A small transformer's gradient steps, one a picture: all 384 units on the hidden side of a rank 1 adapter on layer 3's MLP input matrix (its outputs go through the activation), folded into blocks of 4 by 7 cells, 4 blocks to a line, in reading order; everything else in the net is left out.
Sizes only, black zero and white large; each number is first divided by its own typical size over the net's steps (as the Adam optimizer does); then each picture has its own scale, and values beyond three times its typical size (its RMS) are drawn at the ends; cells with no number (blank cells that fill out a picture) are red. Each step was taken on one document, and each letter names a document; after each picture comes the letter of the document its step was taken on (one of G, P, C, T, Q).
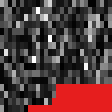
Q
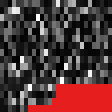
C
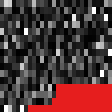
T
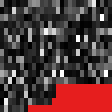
C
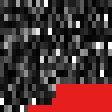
T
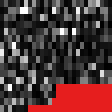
C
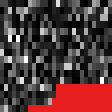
C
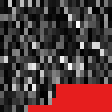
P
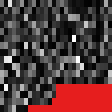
P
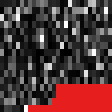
C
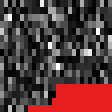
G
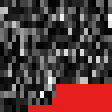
G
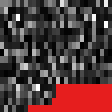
P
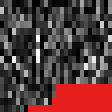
G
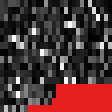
T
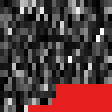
C
